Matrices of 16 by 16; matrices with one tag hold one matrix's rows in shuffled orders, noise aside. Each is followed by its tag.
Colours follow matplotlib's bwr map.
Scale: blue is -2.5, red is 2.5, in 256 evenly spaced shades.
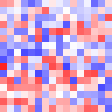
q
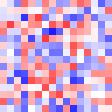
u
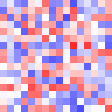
u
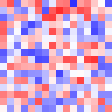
q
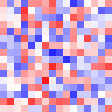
u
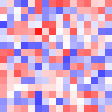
q
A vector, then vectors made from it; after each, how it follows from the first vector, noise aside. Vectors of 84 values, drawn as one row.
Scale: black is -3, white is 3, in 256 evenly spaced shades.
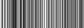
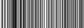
copied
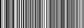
sign-scrambled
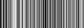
negated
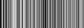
negated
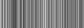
shrunk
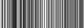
copied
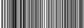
copied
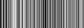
negated
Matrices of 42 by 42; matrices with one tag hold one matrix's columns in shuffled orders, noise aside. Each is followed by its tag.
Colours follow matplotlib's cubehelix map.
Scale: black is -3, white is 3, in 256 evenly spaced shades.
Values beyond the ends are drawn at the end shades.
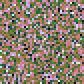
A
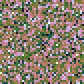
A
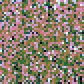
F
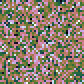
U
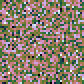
A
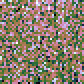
F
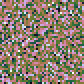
A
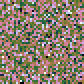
A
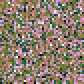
A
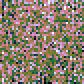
F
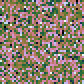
U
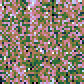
F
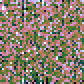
F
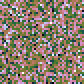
A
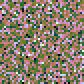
A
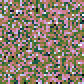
A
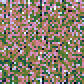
F
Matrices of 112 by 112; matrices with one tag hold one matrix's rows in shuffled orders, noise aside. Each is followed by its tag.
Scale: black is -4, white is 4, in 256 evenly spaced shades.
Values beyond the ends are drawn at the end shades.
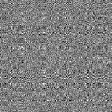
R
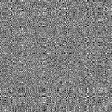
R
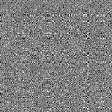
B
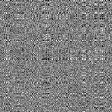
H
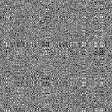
H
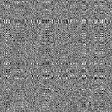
H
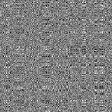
H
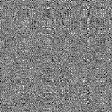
B
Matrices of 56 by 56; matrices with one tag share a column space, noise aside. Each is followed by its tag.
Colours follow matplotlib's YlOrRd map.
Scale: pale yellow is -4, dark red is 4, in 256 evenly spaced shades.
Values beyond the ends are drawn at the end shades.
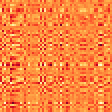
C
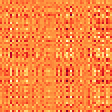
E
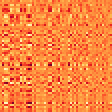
C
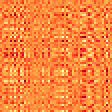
E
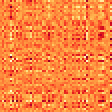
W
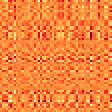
W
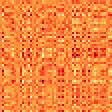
E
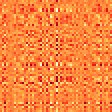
C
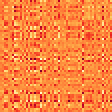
W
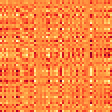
E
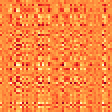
C
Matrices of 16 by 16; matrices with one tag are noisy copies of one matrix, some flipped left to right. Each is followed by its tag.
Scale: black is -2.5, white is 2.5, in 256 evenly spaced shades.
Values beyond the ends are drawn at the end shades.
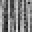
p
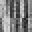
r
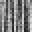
p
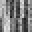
r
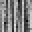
p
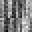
r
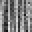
p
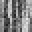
r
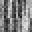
r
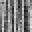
p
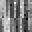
r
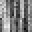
r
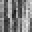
r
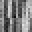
r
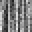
p
